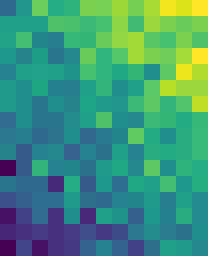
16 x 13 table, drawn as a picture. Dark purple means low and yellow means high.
Values change most from cell to cell in the bottom middle. The values follow a bell shape. The ninth with the lowest average is the bottom left. The field climbs toward the top right. Fine speckle covers the field.
